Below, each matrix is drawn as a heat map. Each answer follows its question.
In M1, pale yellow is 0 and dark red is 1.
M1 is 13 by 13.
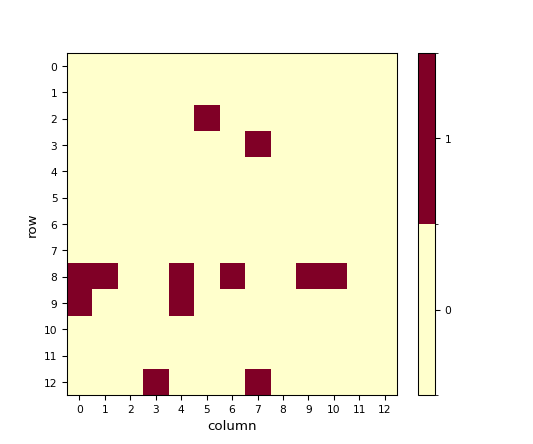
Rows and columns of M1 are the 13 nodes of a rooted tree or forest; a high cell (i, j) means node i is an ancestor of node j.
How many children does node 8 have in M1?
4
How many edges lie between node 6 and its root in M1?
1
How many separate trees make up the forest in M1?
4
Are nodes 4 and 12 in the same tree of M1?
no
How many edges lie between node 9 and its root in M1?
1
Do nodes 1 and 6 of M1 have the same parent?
yes
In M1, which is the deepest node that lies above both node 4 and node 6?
8
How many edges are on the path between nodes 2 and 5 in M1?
1
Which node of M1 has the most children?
8
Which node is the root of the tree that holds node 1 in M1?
8
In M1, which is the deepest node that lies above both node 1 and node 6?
8
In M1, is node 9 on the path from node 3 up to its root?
no
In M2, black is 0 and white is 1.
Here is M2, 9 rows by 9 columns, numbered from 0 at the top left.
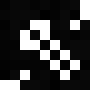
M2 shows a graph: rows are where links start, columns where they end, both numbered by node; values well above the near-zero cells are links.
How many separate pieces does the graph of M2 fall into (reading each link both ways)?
2
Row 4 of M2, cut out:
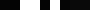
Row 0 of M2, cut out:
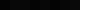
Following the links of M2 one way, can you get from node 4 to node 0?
no
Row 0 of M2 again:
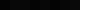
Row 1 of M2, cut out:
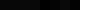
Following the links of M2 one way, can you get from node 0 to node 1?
yes
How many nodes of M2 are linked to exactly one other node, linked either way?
2
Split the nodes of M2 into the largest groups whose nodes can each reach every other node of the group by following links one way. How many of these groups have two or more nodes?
2
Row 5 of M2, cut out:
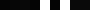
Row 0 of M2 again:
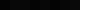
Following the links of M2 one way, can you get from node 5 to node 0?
no
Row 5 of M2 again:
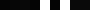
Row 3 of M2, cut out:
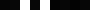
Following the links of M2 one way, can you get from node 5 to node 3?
yes
